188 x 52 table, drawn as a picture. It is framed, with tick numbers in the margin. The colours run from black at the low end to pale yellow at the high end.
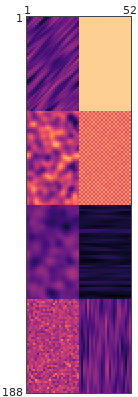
It is made of 4 by 2 panels. Panel 1,1: low, slanting up to the right. Panel 1,2: very high, flat. Panel 2,1: middling, blotchy, strong in contrast. Panel 2,2: high, checkered. Panel 3,1: low, blotchy. Panel 3,2: very low, streaked across, faint in contrast. Panel 4,1: middling, fine-grained. Panel 4,2: low, streaked downward.
